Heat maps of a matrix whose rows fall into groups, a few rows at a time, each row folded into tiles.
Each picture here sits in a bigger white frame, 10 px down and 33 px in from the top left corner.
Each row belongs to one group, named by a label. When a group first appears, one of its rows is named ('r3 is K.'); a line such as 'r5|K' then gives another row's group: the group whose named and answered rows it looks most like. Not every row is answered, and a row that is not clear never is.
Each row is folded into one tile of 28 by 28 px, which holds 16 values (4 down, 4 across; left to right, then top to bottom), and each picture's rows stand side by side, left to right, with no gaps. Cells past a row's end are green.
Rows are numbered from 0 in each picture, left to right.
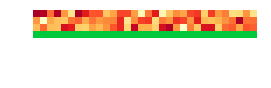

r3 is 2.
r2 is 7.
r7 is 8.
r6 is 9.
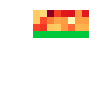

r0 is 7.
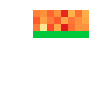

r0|2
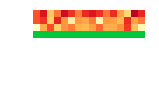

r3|7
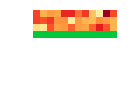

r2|7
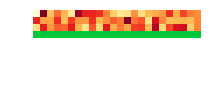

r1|7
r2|2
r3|8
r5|9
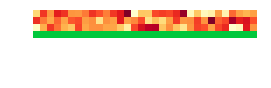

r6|8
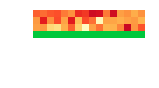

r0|7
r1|7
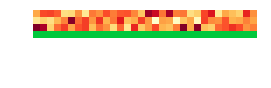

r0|9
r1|8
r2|7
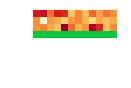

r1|9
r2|9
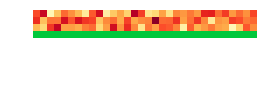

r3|7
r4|8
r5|2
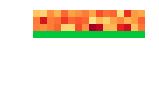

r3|9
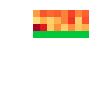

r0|9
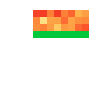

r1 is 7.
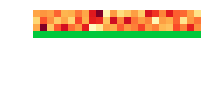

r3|8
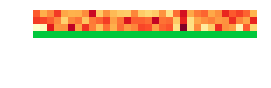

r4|8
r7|2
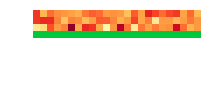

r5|9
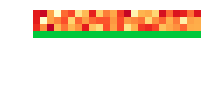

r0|2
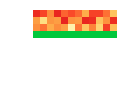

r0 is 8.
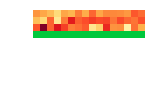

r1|8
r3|2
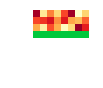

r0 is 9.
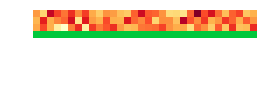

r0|7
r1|7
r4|2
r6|2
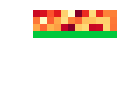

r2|9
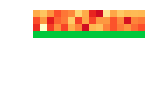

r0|2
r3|8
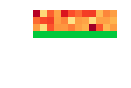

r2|9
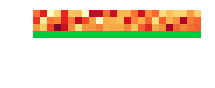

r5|8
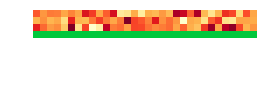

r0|9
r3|8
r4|8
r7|9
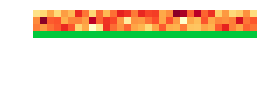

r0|8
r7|8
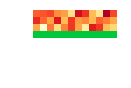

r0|2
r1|7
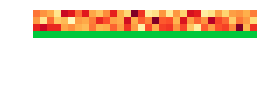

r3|7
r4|8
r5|7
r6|8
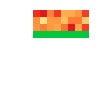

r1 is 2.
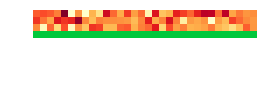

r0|2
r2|7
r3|9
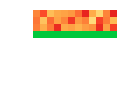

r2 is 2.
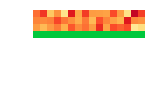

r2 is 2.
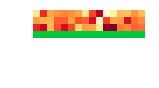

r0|9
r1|9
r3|8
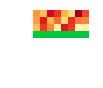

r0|7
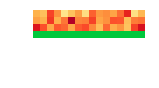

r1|8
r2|2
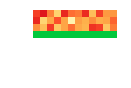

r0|2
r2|9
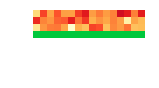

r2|9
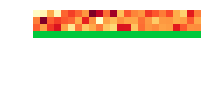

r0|8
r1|2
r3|9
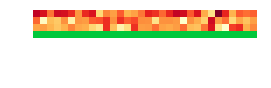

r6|7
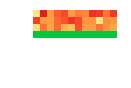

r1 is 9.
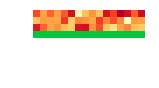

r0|9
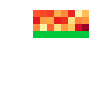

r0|2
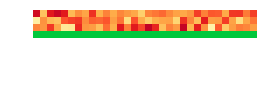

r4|9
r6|2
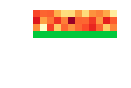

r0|2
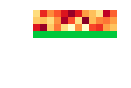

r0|9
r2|7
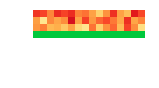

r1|7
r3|7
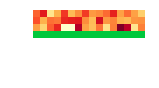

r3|9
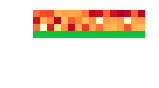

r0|2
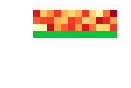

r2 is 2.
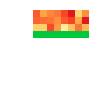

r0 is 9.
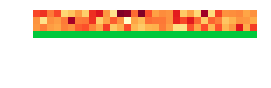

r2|2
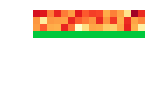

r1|7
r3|7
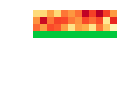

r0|8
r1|2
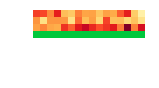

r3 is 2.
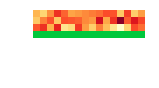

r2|7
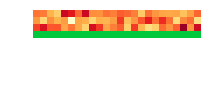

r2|9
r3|2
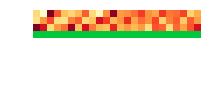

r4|7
